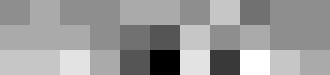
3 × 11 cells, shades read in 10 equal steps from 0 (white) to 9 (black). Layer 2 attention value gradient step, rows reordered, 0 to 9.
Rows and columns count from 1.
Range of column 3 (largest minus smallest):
3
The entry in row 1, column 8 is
2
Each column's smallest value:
2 2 1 3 3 3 1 2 0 2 3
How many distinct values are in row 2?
5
